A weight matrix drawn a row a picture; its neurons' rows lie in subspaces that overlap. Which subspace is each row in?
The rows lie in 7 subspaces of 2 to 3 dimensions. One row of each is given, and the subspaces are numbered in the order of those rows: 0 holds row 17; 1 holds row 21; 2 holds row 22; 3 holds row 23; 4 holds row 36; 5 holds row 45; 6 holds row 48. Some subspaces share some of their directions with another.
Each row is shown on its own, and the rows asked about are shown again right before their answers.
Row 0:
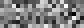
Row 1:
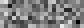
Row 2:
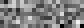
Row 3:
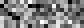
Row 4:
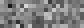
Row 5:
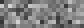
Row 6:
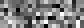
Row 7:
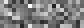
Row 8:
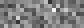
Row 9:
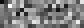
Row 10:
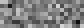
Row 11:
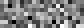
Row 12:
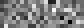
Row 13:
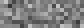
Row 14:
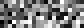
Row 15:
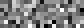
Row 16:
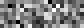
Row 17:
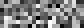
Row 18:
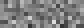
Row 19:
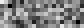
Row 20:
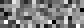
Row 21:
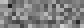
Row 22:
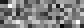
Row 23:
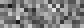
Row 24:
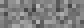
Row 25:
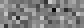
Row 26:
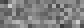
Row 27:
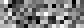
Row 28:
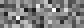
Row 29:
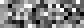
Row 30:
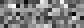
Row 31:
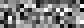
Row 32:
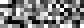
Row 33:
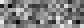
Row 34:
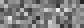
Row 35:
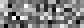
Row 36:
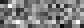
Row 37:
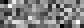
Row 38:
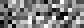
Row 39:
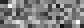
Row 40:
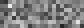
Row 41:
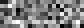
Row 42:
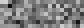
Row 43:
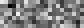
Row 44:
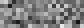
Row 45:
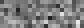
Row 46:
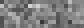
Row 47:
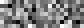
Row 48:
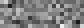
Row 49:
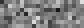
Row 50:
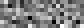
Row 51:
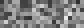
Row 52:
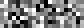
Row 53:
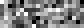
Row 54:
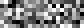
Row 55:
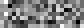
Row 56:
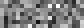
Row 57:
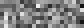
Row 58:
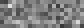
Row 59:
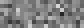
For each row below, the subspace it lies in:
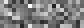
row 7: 4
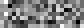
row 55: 3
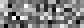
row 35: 1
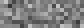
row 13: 4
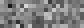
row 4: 1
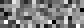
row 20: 6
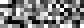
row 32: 5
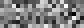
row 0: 2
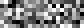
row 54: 3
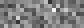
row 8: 1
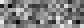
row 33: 4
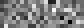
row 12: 3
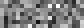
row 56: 0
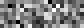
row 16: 1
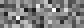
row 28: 3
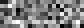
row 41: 5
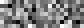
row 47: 3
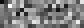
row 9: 0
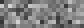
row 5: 4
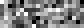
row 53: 0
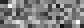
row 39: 2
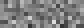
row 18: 6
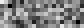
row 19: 0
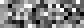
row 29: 6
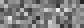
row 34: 0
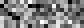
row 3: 4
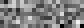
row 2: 6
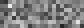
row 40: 1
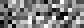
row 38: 5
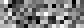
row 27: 5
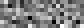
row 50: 6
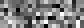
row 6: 5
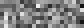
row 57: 0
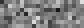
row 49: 0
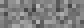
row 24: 3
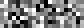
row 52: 3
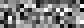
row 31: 0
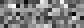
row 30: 2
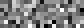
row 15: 6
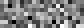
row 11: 6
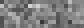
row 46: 4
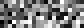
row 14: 5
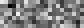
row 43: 2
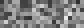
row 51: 6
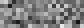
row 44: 2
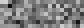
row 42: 6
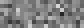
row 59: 5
